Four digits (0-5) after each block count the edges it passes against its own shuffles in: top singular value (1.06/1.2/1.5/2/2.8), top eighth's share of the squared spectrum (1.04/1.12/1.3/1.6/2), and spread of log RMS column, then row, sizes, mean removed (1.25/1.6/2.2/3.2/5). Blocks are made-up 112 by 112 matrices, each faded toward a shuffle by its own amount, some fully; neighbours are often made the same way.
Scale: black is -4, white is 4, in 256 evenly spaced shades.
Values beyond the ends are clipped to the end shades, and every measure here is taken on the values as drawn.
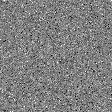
0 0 0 0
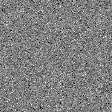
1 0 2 0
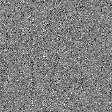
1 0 2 0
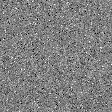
0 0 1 0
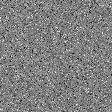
0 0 0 0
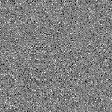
4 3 2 2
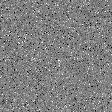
2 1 0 0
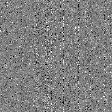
2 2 3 0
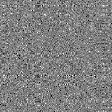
4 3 2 2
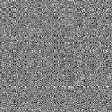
5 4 3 3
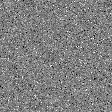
1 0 0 0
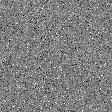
0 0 0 0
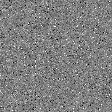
1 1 1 0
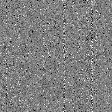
2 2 3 0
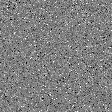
0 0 0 0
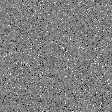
1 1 1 0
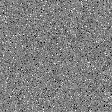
0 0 0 0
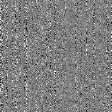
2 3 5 0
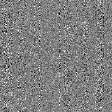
2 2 4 0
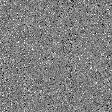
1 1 2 0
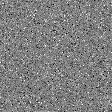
0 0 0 0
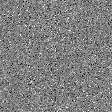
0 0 1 0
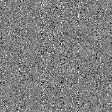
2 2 3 0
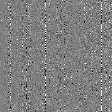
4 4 4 0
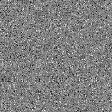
4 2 1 1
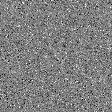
2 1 0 0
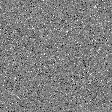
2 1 0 0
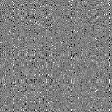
5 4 3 2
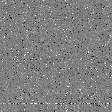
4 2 0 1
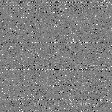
4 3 1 2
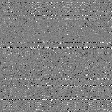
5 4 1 3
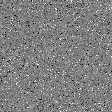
1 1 0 0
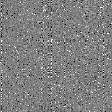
4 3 2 1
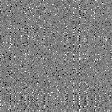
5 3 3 2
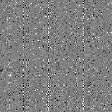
5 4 3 2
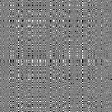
5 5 4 4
